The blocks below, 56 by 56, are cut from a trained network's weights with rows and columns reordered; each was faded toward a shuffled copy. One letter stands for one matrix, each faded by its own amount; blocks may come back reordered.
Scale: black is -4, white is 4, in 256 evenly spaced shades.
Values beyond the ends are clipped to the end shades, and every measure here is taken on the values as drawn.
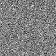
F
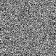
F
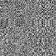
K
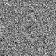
F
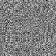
K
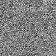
K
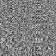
K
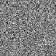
F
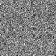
F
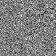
F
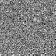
F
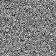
F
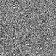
F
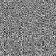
K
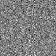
F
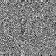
F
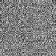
K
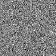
F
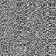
K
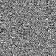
F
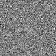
F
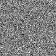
F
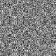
K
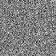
F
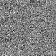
F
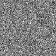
F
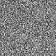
F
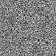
F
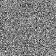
F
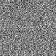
K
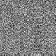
K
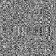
K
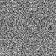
K
